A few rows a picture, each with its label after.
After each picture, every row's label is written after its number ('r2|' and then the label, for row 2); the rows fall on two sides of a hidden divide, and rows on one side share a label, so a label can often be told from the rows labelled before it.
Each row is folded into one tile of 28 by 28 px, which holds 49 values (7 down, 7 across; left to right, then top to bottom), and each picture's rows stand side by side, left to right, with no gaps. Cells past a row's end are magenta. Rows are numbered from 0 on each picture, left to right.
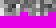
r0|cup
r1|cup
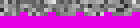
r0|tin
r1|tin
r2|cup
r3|cup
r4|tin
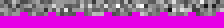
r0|cup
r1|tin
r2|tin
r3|cup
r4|tin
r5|tin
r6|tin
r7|tin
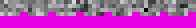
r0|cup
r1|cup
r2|cup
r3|tin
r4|cup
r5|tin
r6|tin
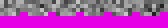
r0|cup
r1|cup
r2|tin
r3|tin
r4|tin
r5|tin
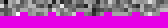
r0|cup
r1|cup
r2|cup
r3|tin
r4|cup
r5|cup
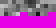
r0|cup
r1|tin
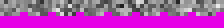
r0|cup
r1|tin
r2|tin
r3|cup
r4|tin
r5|cup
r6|tin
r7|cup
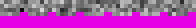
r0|cup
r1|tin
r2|tin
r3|cup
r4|cup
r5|cup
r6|tin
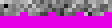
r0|tin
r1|tin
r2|tin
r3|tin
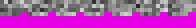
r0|tin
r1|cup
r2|cup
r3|cup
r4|cup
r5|tin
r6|cup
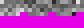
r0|cup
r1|cup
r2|tin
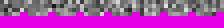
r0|tin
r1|cup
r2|cup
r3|tin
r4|tin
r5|tin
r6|cup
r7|tin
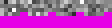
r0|cup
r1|cup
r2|tin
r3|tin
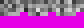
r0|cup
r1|cup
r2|cup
